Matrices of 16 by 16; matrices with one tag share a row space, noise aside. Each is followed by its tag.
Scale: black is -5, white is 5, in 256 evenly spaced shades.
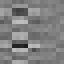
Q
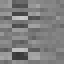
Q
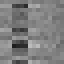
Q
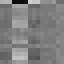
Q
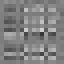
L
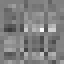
L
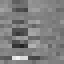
Q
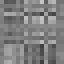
L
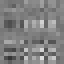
L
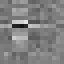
Q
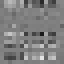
L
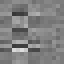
Q
